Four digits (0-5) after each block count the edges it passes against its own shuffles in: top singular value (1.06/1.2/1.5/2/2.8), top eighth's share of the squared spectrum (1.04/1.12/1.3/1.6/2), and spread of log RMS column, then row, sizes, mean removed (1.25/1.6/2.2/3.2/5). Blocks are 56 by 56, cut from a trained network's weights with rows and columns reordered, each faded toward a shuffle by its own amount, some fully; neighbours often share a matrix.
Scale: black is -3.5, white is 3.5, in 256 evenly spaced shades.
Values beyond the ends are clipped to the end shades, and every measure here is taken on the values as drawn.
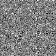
2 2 1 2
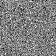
0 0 0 0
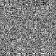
4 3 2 2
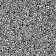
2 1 0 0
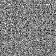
3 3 0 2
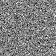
0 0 0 0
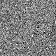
0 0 0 0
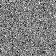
0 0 0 0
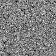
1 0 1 0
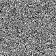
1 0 0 0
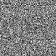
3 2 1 1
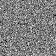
0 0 0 0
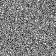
1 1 0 0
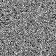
0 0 0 0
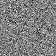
1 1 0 0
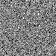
0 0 0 0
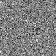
3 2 0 1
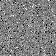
1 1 0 0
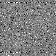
3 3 0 2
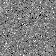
2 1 0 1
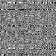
4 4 1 3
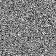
1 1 0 0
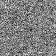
1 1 0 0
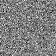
1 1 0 0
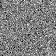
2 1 0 0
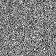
0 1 0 0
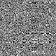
3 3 1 1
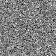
1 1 0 0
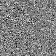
2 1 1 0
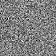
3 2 0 1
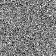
2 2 0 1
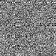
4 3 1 2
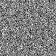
1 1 0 0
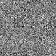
2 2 1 2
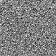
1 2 1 0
